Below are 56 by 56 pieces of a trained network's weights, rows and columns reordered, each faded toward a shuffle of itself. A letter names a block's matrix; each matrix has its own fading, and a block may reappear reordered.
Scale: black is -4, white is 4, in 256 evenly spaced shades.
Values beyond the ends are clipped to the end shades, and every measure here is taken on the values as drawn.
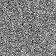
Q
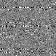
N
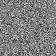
Q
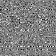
N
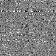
N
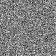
Q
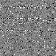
N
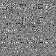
N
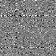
N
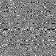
N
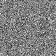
Q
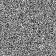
Q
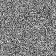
Q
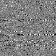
N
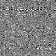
N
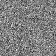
Q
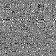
N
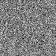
Q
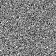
Q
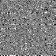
N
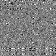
N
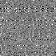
N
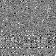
N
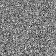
Q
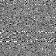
N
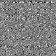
N
